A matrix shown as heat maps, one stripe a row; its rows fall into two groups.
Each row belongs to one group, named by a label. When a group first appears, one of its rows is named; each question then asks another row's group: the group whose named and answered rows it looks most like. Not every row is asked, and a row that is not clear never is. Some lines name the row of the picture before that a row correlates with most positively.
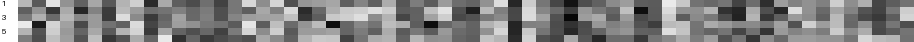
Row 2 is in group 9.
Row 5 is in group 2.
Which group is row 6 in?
2
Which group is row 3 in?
9
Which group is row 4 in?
2
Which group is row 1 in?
2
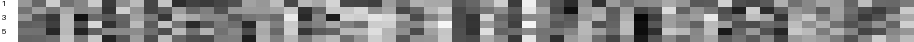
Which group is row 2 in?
9
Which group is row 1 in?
2
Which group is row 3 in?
9
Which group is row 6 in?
9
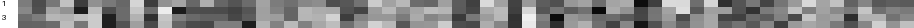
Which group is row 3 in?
2
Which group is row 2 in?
2
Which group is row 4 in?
9
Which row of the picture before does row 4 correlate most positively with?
6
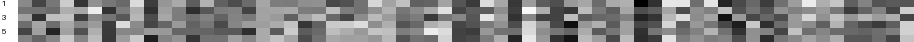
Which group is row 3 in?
2
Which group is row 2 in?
9
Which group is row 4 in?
9
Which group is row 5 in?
9
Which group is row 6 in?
9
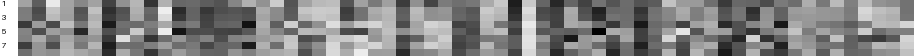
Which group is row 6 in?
9
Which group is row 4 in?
9
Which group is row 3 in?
2
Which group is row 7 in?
9
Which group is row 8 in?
9
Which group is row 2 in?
2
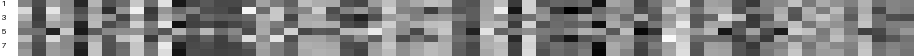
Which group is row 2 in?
2
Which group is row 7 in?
2
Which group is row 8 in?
2
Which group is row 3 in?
2
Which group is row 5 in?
9
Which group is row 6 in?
2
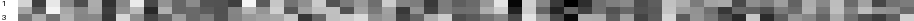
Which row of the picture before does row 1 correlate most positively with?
2
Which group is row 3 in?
9
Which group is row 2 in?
2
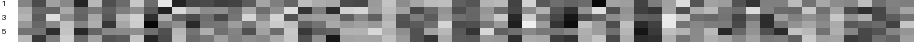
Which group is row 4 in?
9
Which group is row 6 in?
9
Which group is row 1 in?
2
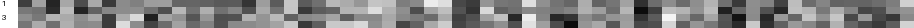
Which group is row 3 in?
2
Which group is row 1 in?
9
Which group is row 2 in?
9
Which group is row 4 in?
9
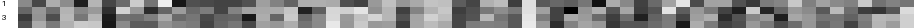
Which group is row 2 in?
9
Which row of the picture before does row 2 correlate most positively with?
4
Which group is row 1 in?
2
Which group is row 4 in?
9
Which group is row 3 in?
9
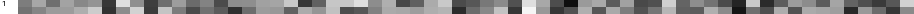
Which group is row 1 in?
9
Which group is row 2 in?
2
